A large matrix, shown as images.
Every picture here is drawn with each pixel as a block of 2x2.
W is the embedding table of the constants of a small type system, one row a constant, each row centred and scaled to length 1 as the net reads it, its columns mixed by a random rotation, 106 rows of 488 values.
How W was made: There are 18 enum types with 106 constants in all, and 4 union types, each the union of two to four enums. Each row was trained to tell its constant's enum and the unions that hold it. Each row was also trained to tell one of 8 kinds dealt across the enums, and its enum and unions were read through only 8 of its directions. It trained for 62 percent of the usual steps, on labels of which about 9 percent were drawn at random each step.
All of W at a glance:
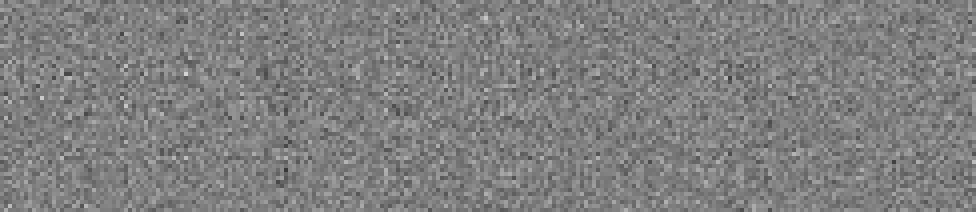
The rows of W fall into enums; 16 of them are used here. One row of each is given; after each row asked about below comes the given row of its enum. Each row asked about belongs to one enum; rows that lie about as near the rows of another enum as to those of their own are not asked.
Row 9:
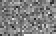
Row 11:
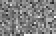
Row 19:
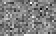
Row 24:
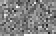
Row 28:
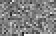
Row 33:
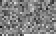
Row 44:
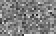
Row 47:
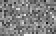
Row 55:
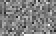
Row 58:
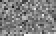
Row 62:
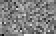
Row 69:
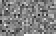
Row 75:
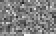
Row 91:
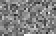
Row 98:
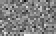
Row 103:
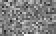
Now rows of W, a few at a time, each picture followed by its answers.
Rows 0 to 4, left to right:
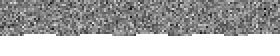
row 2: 58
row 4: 19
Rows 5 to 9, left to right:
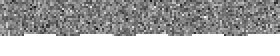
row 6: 9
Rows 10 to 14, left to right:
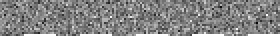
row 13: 24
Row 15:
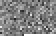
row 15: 24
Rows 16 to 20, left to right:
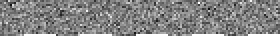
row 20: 103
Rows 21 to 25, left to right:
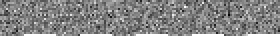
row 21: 69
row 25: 47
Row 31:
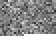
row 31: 103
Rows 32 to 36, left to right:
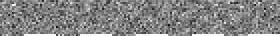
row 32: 55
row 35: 28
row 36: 19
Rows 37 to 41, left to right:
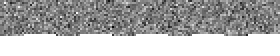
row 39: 33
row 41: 58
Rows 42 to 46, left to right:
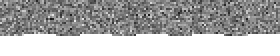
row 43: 47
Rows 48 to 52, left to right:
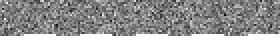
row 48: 11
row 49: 28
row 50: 98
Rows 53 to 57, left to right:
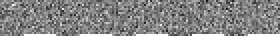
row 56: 11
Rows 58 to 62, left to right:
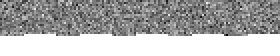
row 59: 58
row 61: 55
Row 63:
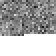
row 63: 24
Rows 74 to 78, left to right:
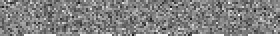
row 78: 75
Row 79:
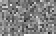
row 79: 24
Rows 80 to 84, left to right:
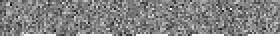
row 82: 11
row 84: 9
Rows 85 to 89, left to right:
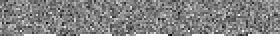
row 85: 47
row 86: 11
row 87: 103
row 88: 62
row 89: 28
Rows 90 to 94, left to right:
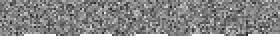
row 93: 103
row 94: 28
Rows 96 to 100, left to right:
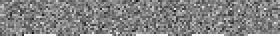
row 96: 44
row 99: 9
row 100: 69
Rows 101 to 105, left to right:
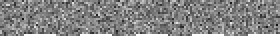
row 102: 19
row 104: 58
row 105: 19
